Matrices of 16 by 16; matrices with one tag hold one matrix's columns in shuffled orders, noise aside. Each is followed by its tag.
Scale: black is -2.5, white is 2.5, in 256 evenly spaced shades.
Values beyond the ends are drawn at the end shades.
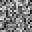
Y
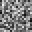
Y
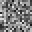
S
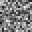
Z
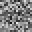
Z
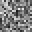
Y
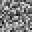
Z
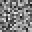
S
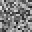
Z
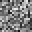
Y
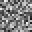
Z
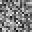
S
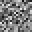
Z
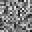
Y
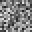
S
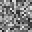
Y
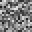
Z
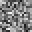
S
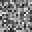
S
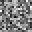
Y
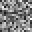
Z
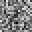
Y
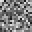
Z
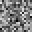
S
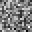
Y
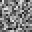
Y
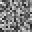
S
